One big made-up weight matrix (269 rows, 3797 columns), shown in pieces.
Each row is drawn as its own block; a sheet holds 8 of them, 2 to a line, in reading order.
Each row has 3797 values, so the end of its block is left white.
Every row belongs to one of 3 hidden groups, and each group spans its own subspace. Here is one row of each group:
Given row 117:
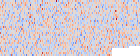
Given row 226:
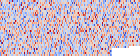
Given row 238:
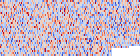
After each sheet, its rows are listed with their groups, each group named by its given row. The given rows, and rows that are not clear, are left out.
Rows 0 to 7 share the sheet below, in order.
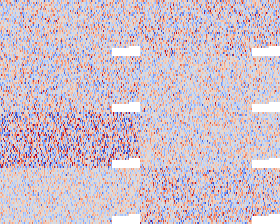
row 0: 226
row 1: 238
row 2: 226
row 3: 238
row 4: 226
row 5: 238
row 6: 226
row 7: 117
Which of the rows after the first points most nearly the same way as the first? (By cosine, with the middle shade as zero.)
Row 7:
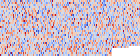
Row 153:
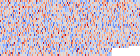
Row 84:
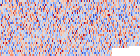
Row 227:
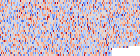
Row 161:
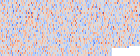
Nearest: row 161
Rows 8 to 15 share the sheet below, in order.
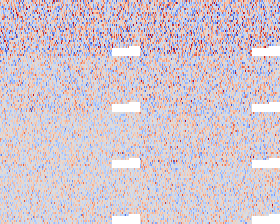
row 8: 117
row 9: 226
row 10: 238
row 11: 226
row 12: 117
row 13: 226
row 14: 226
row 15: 117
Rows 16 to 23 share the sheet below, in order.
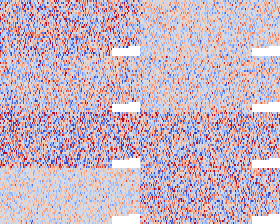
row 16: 117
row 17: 238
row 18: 117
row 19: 226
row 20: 117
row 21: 226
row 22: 238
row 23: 238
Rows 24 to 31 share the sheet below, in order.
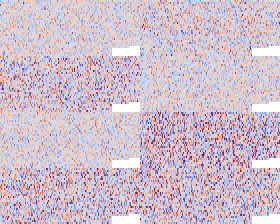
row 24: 238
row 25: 238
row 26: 238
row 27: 238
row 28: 238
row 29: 117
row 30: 238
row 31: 226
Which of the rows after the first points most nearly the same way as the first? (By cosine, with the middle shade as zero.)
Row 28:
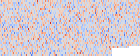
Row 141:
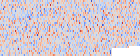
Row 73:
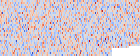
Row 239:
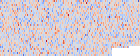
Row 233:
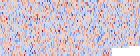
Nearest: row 73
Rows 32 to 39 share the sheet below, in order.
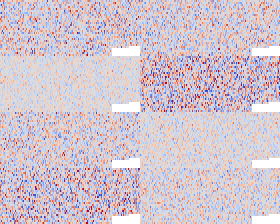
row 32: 238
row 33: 117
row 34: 238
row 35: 238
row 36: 117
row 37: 117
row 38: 238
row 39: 238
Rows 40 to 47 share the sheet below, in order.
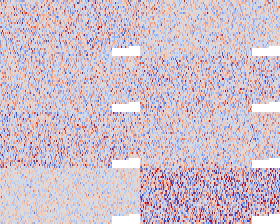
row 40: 238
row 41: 238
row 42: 117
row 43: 117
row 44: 226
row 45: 117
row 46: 226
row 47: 226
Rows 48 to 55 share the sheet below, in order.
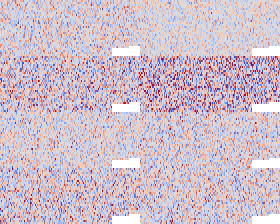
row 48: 226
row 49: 117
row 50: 226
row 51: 238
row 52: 226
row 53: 117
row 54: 226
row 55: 238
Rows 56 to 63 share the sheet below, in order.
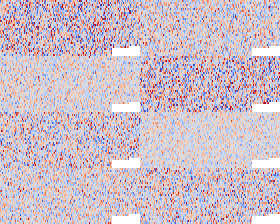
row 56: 226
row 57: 226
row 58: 226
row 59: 226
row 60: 226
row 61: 117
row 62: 117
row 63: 226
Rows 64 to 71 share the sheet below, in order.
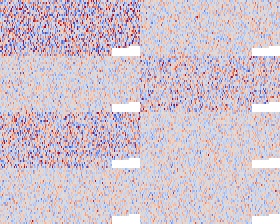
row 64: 117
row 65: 238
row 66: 238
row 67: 226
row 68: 238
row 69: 238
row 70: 238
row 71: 238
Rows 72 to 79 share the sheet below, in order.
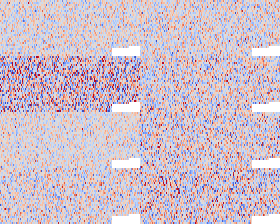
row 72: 117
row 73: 238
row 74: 117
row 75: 117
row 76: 117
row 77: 117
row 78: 117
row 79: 226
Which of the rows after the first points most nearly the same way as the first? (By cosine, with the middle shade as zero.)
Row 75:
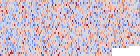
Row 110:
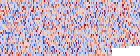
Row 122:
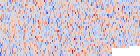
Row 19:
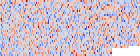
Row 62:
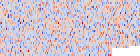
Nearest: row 110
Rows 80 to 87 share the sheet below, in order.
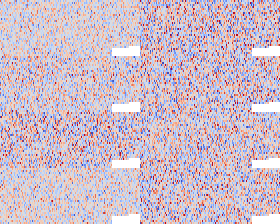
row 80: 226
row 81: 226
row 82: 117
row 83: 226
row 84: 226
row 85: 226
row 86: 238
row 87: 117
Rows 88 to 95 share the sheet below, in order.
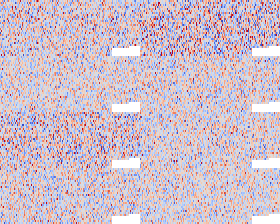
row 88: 117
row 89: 238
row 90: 238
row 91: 238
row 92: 238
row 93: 226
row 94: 226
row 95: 117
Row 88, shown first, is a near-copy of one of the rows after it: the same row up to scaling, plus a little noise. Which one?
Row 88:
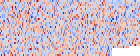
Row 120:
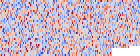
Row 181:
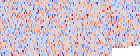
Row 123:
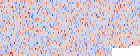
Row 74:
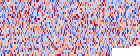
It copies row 74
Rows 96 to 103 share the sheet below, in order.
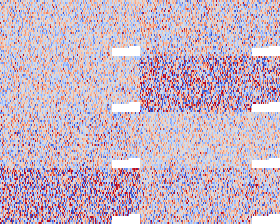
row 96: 117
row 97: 238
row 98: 117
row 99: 117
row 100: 238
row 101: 238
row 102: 117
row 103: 117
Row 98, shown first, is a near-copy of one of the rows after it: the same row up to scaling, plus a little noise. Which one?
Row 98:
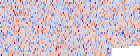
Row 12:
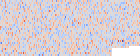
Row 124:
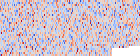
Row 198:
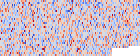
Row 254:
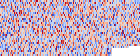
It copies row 254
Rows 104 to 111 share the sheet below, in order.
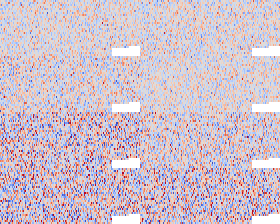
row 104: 226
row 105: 226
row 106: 117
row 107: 226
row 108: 238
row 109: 226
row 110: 117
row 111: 117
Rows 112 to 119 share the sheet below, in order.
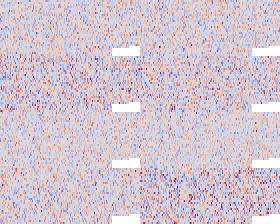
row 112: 238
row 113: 117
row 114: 117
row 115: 238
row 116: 117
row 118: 226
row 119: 226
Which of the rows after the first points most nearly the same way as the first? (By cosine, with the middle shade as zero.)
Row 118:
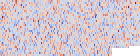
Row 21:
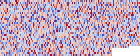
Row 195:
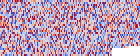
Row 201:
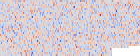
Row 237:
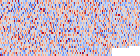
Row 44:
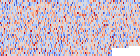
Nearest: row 21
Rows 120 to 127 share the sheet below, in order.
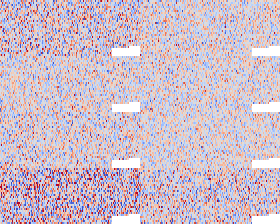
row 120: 117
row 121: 117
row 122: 226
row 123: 117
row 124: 117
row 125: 238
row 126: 238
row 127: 238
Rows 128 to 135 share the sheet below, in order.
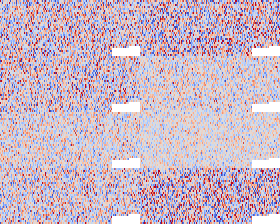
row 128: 226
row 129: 238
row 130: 226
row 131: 117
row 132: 117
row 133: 226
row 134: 117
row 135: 238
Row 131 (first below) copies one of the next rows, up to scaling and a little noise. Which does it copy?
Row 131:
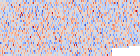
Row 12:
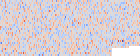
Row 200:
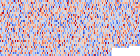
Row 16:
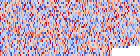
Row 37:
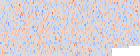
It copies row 37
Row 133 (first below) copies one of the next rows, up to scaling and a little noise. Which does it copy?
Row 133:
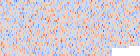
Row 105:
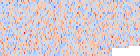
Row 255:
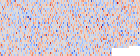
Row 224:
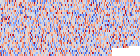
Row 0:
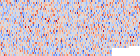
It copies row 0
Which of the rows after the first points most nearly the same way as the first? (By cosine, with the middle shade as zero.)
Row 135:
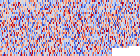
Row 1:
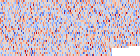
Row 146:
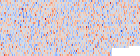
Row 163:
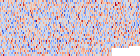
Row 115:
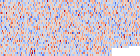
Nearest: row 115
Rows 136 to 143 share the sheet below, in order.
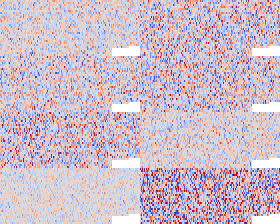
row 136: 238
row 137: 238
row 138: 238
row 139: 226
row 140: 238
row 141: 226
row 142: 226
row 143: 117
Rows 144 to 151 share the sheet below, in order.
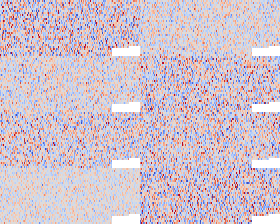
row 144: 117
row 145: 117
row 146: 226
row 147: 117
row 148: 226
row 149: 117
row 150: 117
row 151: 226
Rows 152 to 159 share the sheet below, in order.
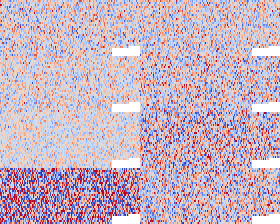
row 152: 226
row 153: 117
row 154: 117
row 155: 238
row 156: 226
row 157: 226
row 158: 117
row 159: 117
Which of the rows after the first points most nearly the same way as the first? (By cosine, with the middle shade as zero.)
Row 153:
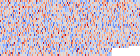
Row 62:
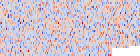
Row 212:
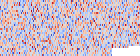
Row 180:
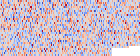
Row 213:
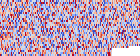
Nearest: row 180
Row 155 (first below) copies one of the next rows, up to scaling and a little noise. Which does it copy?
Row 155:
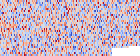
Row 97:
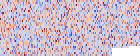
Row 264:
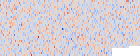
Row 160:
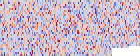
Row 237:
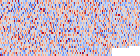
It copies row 97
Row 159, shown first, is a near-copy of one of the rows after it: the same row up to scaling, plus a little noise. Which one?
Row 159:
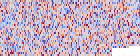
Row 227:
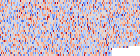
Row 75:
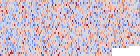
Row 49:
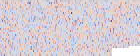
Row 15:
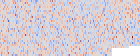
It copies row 75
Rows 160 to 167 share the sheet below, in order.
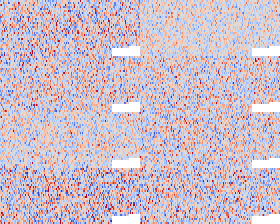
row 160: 238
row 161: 117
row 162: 226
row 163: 238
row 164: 238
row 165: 226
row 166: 226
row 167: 117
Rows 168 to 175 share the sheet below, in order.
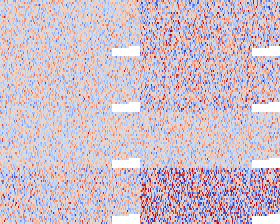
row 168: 117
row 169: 226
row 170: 117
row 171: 117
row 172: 238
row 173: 238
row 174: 238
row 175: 117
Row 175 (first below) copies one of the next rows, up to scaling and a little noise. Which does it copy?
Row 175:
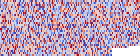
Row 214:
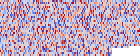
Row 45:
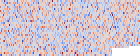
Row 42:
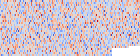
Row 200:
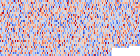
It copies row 42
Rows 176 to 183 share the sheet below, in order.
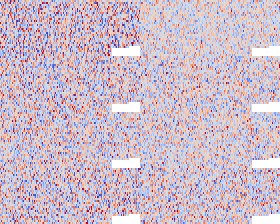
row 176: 117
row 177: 226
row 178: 226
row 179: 226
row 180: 238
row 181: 117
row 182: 238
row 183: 238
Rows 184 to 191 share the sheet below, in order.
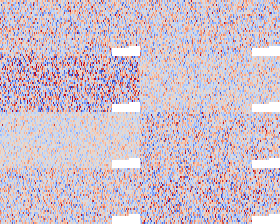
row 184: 238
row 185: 226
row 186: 117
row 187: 226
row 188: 238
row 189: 117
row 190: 226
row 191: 238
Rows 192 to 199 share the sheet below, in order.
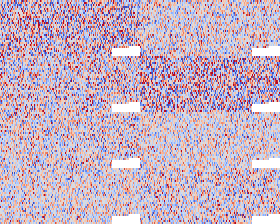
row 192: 226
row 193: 226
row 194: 238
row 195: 238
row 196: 226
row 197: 226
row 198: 117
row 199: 226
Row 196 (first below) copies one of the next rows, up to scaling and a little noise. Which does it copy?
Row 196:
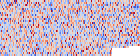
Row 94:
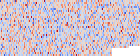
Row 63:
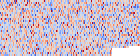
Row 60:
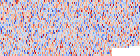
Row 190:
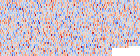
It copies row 63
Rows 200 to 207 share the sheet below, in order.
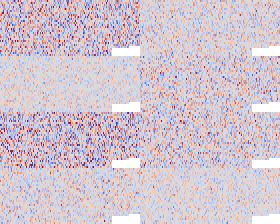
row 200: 117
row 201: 238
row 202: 117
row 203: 238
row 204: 238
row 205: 238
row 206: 226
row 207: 238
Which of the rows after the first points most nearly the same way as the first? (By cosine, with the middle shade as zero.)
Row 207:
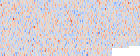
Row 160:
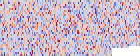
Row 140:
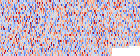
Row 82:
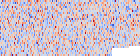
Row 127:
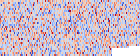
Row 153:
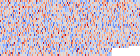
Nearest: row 160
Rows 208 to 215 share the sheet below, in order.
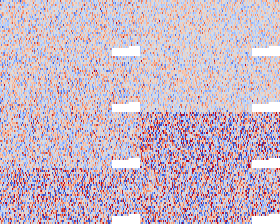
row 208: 238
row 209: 238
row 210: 226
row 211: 238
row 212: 117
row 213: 117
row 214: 117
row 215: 117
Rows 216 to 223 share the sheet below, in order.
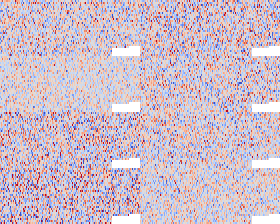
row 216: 117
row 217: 238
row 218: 117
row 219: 238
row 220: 226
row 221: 238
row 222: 117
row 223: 226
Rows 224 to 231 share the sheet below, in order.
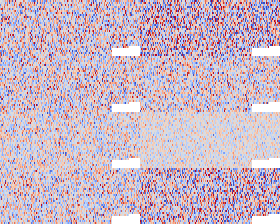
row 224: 226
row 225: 117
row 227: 117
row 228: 238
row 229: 117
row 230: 226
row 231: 226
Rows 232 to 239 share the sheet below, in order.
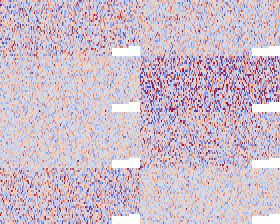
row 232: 226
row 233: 238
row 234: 117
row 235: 238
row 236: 117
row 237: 238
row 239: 117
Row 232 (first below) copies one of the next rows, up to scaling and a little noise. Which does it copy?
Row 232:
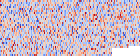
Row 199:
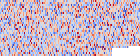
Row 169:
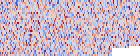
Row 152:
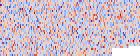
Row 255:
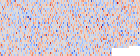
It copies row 152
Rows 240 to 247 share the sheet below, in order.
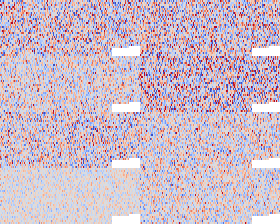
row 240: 238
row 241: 117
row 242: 226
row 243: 238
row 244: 226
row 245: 238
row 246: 117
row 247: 117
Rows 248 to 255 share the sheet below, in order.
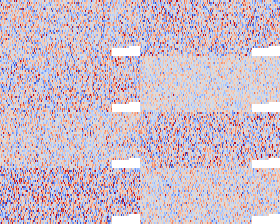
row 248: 226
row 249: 117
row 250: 238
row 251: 238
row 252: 117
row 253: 238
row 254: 117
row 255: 226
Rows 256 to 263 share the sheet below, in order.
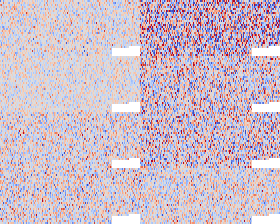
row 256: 238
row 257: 238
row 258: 117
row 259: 226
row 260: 117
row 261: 117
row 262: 117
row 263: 226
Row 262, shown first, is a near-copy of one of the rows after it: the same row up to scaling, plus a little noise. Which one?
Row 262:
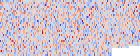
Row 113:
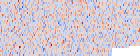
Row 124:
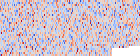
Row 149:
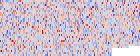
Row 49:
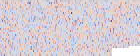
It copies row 149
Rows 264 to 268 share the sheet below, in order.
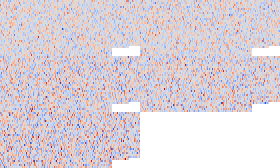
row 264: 238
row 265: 117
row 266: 238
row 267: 226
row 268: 226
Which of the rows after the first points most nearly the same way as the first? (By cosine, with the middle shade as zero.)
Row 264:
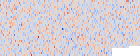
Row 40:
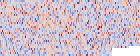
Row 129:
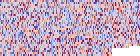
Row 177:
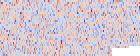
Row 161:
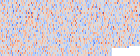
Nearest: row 40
